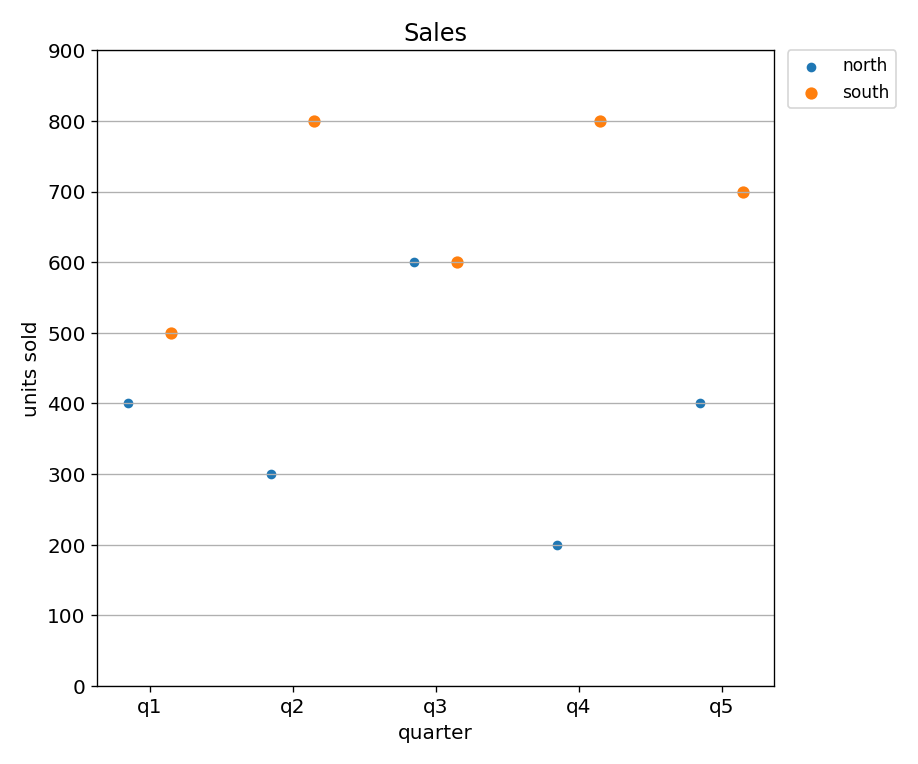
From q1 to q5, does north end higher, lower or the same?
the same
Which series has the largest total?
south
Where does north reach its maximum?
q3
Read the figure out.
Title: Sales
x-axis: quarter, ticks q1 q2 q3 q4 q5
y-axis: units sold, ticks 0 100 200 300 400 500 600 700 800 900
Legend: north, south
Values:
north: 400 300 600 200 400
south: 500 800 600 800 700
